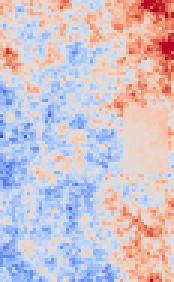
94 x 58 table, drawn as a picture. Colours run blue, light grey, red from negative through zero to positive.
No single row or column stands out from its neighbours. There is an overall slope up to the top right. An odd patch, calmer than its surroundings, sits in the middle right. The ninth with the highest average is the top right.
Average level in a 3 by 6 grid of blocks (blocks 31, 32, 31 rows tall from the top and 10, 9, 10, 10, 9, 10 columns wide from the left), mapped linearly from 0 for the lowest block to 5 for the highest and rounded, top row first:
222245 / 011133 / 010133
